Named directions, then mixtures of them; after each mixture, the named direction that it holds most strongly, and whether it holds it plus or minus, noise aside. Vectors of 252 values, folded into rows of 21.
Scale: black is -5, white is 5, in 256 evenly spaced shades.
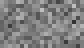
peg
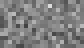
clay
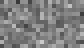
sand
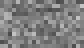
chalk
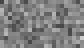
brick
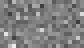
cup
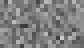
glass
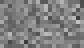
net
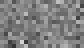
net, plus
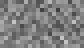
peg, minus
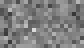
clay, minus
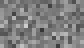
clay, minus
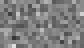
cup, plus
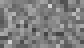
clay, plus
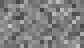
peg, minus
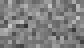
clay, plus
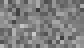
glass, minus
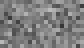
chalk, minus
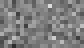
clay, plus
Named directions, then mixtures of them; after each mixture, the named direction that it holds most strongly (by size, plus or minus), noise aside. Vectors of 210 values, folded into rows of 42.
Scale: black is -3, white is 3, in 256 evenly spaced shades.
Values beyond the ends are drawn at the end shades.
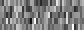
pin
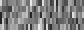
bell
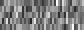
pin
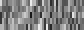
bell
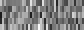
bell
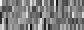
bell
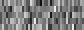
pin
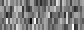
pin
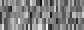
bell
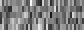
bell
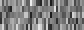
bell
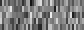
bell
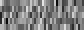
bell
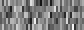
pin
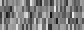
bell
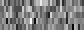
pin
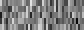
bell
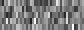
pin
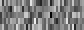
pin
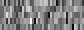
pin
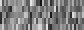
bell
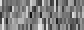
bell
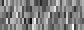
pin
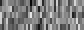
bell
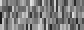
bell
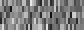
bell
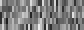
bell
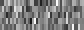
pin
